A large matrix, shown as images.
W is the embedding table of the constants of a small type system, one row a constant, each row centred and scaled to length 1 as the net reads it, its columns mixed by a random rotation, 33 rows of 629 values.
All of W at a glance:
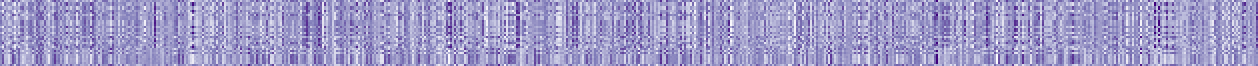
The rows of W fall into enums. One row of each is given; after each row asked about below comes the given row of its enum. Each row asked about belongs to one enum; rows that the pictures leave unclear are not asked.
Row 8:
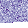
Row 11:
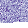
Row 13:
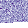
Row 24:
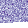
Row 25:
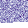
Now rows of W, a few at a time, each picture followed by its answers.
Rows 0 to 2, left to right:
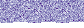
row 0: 25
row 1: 13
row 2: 13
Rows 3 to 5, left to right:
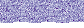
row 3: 11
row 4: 11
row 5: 13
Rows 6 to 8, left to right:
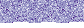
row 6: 8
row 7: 25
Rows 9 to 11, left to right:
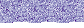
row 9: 8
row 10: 11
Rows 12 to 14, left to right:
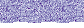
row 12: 11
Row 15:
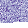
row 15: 11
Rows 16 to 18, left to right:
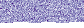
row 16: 13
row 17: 11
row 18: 24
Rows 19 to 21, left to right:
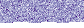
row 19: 8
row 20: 11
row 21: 25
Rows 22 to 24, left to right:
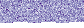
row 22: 8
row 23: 13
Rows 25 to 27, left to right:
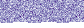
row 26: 24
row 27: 25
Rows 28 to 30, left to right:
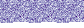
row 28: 25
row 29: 25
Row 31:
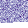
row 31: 25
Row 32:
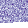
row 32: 24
